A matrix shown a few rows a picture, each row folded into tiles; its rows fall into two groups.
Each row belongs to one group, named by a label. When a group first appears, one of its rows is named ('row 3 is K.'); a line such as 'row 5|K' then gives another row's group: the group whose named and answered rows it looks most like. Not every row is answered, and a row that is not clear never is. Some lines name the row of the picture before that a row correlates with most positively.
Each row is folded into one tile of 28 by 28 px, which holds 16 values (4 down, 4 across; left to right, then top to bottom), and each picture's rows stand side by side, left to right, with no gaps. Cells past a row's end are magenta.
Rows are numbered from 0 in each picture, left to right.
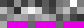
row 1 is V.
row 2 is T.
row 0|V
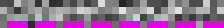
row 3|T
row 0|V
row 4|V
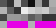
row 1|T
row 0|V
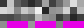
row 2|T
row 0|T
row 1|V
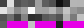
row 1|T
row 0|T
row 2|V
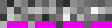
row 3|T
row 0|V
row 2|V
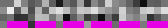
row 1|V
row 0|T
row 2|T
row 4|V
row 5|T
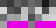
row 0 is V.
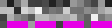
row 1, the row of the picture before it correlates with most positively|1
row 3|V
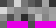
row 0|T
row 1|V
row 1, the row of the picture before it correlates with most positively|3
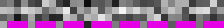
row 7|T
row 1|T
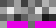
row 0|T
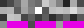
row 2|T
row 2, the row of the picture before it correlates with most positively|0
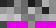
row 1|V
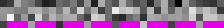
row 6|V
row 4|T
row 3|V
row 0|V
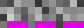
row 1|V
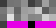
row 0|V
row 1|V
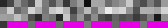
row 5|T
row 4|T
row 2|V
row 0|V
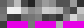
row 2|V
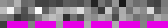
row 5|V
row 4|V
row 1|V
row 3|V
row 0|T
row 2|T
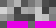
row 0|T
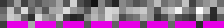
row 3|V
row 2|T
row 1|V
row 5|T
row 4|T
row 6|T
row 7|T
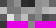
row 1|T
